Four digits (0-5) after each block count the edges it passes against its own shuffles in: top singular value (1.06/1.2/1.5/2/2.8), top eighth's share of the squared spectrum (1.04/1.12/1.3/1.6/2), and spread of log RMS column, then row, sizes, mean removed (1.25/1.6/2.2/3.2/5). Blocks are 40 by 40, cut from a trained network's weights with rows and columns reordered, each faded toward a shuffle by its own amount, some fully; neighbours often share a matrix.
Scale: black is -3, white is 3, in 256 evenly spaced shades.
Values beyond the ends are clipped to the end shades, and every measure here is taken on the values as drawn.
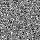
0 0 0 0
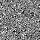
0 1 0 0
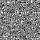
2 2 0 1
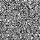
1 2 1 0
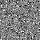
0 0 0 0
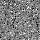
0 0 0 0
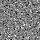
1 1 0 0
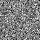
0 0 0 0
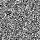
1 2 0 0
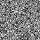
2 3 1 1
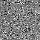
2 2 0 1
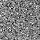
0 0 0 0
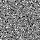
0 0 0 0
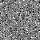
0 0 1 0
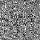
2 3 2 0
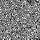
2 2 1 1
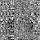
3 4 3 2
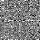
2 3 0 2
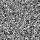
1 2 0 0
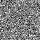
0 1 0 0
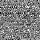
2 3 0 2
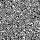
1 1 0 0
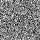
1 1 0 0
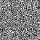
3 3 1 2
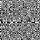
3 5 2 2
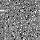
1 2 1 0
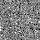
1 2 0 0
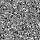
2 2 0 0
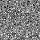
1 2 1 0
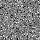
0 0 0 0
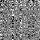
2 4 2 2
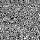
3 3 0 2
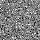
0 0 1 0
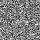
2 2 0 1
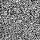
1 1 0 1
